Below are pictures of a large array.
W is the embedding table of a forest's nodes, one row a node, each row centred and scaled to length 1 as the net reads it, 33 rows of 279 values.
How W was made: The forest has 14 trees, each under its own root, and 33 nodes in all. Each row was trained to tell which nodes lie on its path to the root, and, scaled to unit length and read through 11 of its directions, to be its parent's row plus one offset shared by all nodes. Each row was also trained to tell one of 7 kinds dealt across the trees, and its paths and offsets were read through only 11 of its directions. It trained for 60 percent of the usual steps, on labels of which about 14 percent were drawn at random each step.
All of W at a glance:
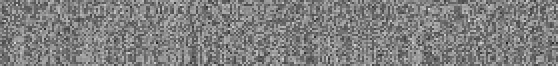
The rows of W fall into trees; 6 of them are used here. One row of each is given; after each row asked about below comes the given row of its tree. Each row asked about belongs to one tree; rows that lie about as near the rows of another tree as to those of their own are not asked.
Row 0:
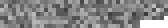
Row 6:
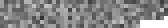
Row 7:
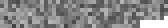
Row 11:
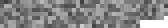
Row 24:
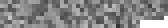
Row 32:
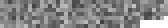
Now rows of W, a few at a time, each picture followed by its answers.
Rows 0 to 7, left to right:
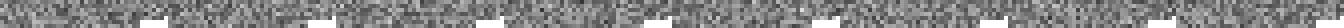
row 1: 7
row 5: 24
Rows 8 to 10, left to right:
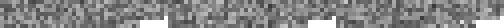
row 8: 7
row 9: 0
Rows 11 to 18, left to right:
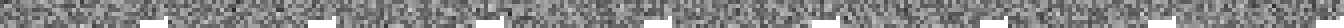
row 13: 24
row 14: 32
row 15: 24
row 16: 0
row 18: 32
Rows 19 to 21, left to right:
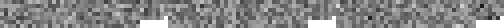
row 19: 6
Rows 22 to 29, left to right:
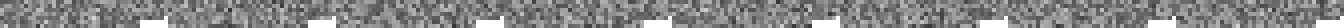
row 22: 0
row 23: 32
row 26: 6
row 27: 32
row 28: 11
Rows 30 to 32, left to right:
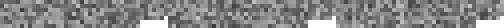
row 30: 11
